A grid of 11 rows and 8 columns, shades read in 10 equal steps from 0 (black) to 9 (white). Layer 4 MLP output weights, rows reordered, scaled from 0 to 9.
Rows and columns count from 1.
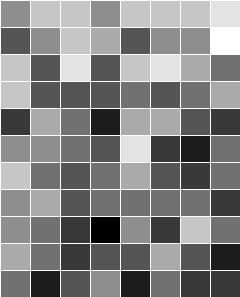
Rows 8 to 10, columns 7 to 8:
4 2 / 7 4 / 3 1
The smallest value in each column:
2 1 2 0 1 2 1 1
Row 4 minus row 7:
0 -1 0 -1 -2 0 2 2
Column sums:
56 48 46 37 54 50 44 46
